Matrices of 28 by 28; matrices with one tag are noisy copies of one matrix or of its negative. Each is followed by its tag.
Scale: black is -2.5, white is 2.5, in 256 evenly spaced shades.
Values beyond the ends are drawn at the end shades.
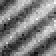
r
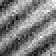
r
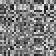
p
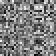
p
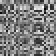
p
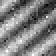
r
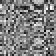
p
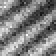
r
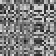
p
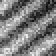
r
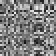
p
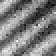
r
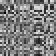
p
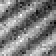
r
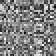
p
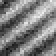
r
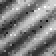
r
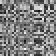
p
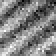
r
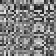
p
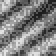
r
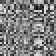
p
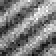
r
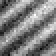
r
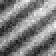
r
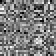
p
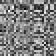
p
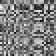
p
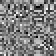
p
